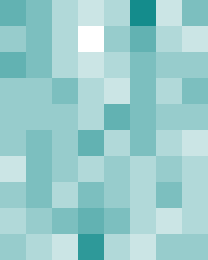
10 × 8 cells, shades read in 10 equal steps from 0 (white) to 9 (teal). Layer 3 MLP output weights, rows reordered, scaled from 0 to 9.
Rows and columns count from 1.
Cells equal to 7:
0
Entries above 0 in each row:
8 7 8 8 8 8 8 8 8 8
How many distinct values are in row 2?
6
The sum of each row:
35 27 32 31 34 32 28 32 31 30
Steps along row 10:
down down up down down up same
